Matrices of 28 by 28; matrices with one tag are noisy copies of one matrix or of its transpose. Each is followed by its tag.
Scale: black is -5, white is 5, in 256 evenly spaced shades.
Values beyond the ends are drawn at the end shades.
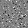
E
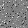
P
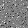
P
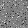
P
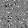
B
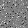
P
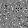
B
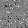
B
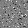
E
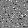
E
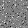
P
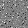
P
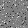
P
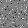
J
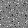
J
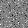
J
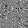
B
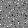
J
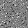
P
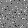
J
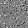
P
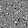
E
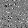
B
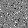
E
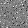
P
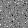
J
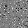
B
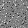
P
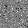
B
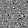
E
